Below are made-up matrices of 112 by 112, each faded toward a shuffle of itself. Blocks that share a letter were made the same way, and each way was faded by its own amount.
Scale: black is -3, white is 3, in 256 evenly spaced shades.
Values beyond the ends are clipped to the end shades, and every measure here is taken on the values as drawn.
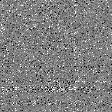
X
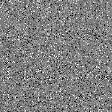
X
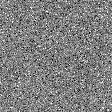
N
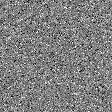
N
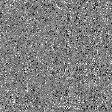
X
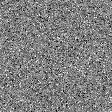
N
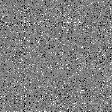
X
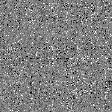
X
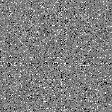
X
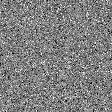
N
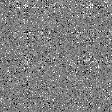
X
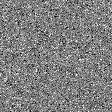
N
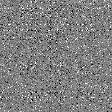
X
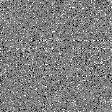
X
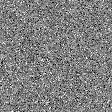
N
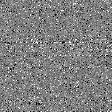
X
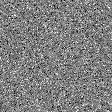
N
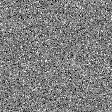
N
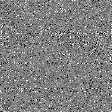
X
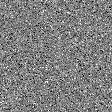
N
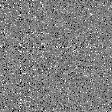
X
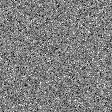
N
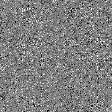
X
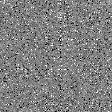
X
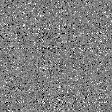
X
